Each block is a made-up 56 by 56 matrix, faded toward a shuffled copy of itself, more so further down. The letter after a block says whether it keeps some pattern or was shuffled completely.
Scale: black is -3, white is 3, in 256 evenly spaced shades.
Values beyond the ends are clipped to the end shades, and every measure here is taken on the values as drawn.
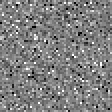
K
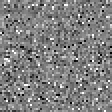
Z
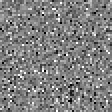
Z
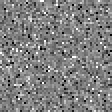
K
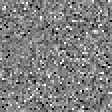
K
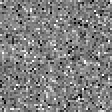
Z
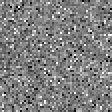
K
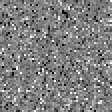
K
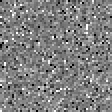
K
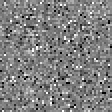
Z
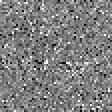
Z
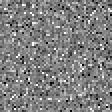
K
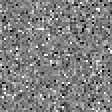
Z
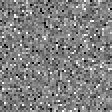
Z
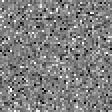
K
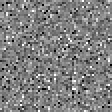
Z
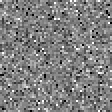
K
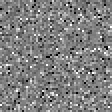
Z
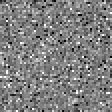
Z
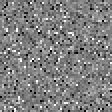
Z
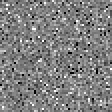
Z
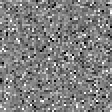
K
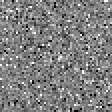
K
